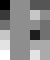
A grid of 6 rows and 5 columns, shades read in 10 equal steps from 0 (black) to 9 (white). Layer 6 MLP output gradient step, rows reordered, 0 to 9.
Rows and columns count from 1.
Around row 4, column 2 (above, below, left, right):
5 5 7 5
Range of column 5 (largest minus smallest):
3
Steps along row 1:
up same down same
